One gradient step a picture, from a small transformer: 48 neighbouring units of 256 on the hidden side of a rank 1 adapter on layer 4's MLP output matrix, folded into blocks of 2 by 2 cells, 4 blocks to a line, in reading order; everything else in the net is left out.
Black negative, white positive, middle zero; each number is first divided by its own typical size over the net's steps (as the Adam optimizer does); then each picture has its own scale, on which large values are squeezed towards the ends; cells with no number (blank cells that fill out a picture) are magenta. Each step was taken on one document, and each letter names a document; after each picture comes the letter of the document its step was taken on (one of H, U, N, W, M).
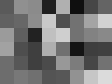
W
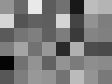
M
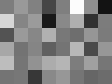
M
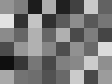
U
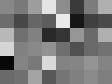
M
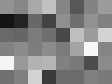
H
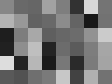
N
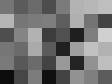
N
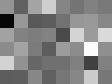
H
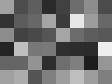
U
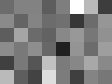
M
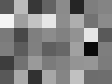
H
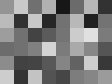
U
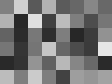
U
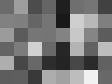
U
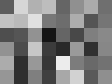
U
